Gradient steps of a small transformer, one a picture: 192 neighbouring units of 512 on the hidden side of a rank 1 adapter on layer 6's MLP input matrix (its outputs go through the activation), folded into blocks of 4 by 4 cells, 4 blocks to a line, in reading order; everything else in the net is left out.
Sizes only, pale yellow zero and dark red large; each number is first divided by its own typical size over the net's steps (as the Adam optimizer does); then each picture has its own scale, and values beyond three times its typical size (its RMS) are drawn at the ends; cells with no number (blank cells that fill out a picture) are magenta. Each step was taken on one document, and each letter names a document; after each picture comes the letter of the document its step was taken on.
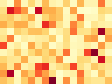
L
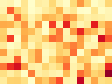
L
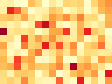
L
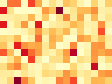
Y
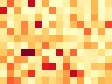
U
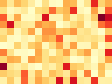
Y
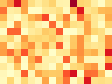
Y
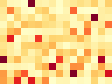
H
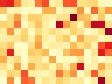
Y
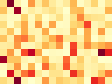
U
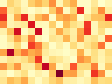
Y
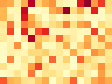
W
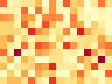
L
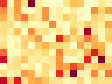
H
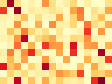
U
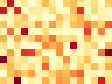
U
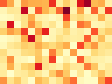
W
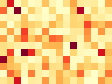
U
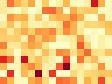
Y
